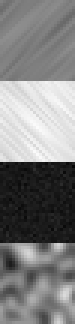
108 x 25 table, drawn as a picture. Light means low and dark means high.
The table splits into 4 rows of 1 panel. Panel 1,1: middling, slanting up to the right, faint in contrast. Panel 2,1: very low, slanting down to the right, faint in contrast. Panel 3,1: very high, fine-grained, faint in contrast. Panel 4,1: middling, blotchy, strong in contrast.
